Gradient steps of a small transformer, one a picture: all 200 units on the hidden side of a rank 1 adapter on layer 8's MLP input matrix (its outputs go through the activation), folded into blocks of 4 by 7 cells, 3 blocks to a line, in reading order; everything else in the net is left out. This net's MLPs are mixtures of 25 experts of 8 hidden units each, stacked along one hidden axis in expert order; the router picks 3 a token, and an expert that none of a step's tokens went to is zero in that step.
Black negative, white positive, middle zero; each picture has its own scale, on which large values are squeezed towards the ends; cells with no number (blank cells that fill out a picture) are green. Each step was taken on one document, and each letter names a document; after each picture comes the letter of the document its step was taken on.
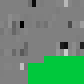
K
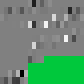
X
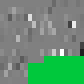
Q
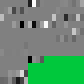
X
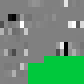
K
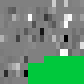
Q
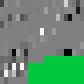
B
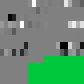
K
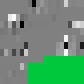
K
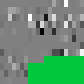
Q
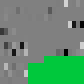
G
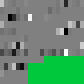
G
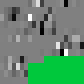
Q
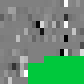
Q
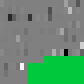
G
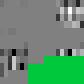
B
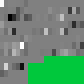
G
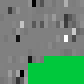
X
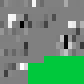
K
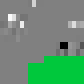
K
